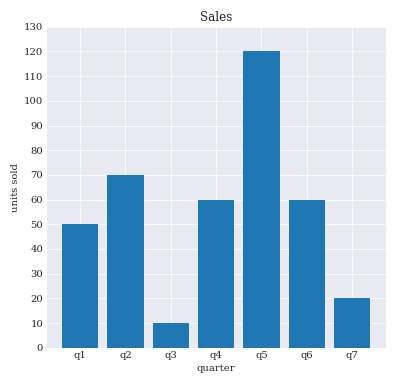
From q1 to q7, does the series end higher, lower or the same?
lower
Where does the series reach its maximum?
q5
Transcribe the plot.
Title: Sales
x-axis: quarter, ticks q1 q2 q3 q4 q5 q6 q7
y-axis: units sold, ticks 0 10 20 30 40 50 60 70 80 90 100 110 120 130
Values:
50 70 10 60 120 60 20
